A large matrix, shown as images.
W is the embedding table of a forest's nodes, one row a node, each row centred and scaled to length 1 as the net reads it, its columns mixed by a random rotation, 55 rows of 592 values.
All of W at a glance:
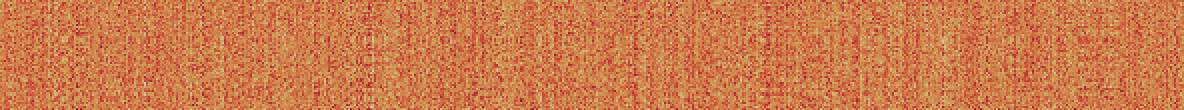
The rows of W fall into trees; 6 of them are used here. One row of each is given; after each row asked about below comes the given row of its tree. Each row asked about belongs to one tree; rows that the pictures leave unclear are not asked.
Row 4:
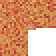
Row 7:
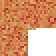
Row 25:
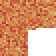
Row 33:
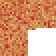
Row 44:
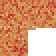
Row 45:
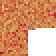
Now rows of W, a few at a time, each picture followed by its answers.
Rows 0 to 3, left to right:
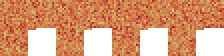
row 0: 25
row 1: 4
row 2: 7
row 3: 4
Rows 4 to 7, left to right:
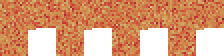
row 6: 33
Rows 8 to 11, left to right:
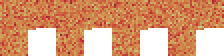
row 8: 4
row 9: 33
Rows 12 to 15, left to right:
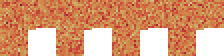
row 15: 7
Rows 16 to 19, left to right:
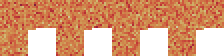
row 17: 4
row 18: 44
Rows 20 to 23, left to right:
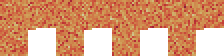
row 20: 44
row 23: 44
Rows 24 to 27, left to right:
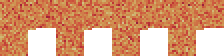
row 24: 4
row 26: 7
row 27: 4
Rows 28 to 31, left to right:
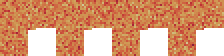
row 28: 44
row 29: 44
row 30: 44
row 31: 25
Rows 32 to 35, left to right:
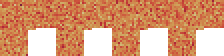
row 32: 4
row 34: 44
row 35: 44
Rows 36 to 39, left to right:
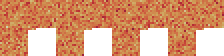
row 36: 7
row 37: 4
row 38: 7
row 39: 45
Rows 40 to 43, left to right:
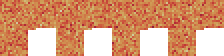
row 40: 45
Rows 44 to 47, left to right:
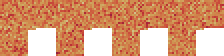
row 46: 4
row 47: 4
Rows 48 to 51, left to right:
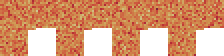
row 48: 44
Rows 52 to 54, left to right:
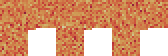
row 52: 44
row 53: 7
